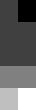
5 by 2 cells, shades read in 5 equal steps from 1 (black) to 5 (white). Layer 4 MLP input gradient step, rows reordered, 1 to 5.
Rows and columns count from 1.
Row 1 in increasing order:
1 2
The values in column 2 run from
1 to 5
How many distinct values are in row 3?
1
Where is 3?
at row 4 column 1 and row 4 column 2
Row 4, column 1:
3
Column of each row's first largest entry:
1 1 1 1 2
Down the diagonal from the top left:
2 2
